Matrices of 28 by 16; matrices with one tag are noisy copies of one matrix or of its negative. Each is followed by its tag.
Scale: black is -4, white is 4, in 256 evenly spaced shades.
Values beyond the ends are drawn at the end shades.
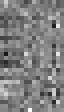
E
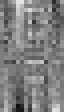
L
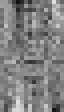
L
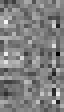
E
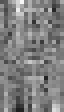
L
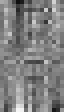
L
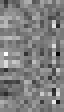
E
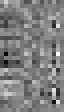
E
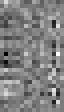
E
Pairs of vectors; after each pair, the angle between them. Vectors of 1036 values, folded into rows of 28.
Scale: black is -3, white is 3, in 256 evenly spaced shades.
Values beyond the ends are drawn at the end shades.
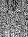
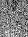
nearly parallel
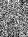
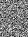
orthogonal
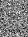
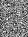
partly aligned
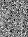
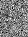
partly opposed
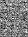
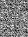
nearly opposite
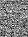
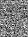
nearly opposite
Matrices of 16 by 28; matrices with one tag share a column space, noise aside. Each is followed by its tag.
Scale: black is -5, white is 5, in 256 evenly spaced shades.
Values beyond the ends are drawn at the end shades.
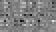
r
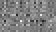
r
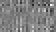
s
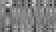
s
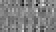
s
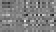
r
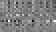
r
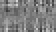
s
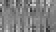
s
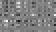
r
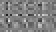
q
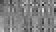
s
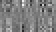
s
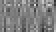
s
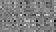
r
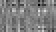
s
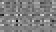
r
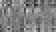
s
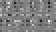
r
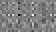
q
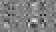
q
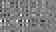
r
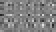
q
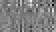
s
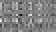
q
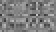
q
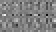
q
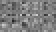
q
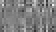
s
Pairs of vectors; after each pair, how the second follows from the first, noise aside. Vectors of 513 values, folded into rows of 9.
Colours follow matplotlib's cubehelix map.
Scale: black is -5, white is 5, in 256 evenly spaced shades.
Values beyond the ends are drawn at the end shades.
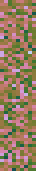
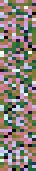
scaled up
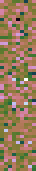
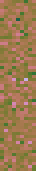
shrunk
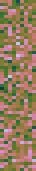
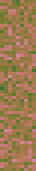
shrunk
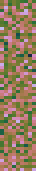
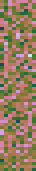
negated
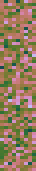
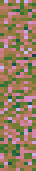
sign-scrambled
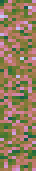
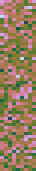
sign-scrambled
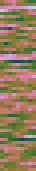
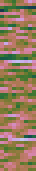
negated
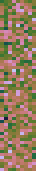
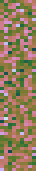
sign-scrambled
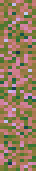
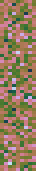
negated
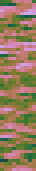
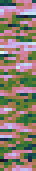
scaled up
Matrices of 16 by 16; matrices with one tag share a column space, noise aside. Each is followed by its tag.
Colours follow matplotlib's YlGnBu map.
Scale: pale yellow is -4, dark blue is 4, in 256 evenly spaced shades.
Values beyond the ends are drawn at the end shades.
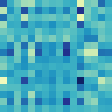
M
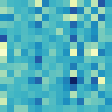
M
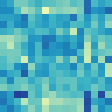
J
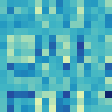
J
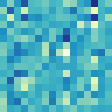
M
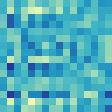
J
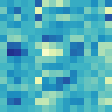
M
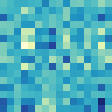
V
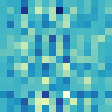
J
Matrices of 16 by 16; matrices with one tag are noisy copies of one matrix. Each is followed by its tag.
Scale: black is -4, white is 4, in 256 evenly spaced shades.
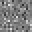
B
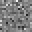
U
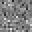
B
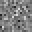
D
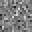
D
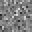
D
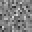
D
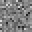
U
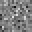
D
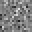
D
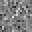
D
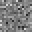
U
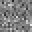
B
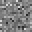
U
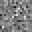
D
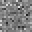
U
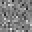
B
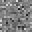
U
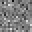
B
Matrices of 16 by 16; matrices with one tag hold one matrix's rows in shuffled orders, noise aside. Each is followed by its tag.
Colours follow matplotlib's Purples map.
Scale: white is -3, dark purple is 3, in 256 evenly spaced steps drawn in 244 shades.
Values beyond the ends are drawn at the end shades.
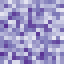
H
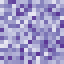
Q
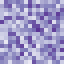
Q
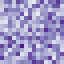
Q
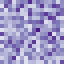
Q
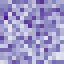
H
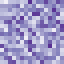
Q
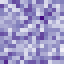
H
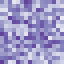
H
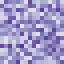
Q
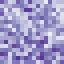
H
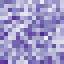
H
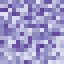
H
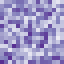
H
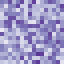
Q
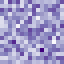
Q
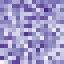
H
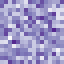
H
